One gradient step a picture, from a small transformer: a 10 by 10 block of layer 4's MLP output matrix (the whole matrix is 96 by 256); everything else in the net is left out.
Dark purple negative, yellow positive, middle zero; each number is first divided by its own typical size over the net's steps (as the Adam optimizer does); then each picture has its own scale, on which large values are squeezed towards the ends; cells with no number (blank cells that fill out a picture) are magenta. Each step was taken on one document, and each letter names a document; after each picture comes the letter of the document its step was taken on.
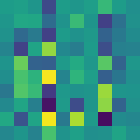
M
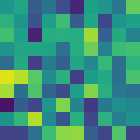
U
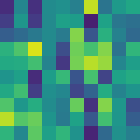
U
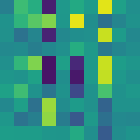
M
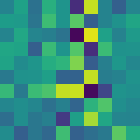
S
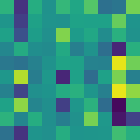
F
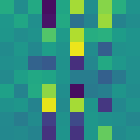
M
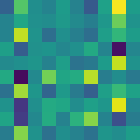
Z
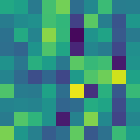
S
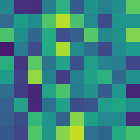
U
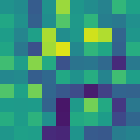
S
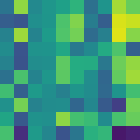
F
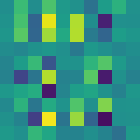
M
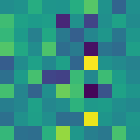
S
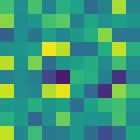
S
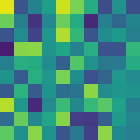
U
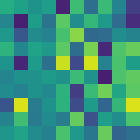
F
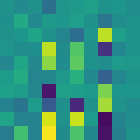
M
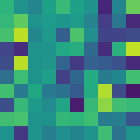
F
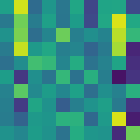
F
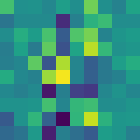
S
